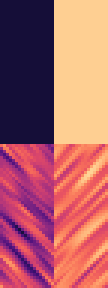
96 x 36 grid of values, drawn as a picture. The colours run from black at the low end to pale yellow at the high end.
The table splits into 2 rows of 2 panels. Panel 1,1: very low, flat. Panel 1,2: very high, flat. Panel 2,1: middling, slanting down to the right, strong in contrast. Panel 2,2: high, slanting up to the right.
